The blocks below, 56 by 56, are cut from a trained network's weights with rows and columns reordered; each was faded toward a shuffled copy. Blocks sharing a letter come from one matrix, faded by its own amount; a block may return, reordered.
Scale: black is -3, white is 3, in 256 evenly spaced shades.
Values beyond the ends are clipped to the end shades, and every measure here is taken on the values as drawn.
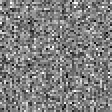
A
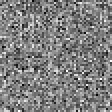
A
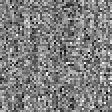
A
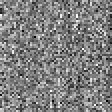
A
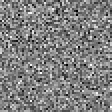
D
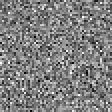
D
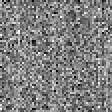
A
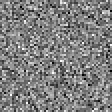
D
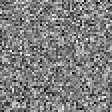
D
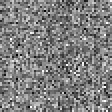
A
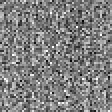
A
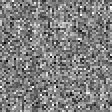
D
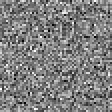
D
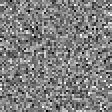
D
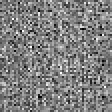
A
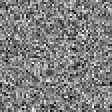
D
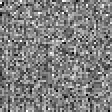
A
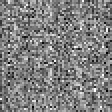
A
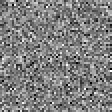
D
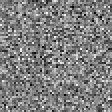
D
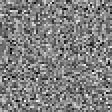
D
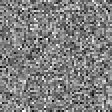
D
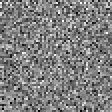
D
